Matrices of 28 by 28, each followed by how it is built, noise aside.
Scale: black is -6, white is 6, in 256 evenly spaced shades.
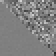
upper triangular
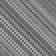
Toeplitz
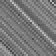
Toeplitz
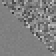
upper triangular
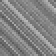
Toeplitz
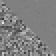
lower triangular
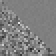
lower triangular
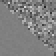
upper triangular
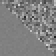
upper triangular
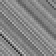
Toeplitz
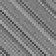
Toeplitz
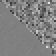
upper triangular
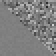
upper triangular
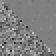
lower triangular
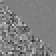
lower triangular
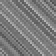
Toeplitz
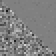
lower triangular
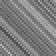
Toeplitz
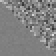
upper triangular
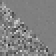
lower triangular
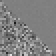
lower triangular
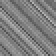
Toeplitz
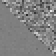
upper triangular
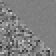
lower triangular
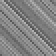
Toeplitz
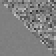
upper triangular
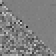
lower triangular
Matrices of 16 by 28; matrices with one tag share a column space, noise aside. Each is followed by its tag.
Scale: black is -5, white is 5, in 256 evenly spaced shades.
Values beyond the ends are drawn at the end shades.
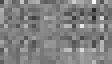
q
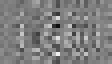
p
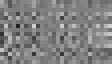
p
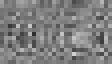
p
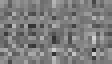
p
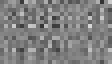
q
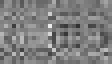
p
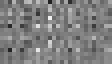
q
